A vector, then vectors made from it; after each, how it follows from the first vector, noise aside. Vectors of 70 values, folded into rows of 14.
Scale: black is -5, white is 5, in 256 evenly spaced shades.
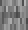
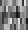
scaled up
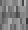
copied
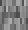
copied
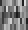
scaled up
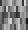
scaled up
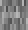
negated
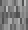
copied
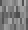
copied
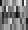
scaled up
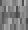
copied
